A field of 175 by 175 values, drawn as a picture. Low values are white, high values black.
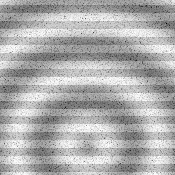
Concentric rings centre on the bottom middle. Horizontal stripes repeat 11 times down the table. Overall the values sit about 30% of the way up the scale.
